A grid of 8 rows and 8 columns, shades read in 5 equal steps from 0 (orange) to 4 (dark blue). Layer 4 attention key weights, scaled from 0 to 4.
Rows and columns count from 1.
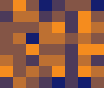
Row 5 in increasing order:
0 0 0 2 2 2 2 3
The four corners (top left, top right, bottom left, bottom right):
2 4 3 2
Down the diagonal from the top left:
2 1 2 1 2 3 0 2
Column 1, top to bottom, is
2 3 2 2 2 1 0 3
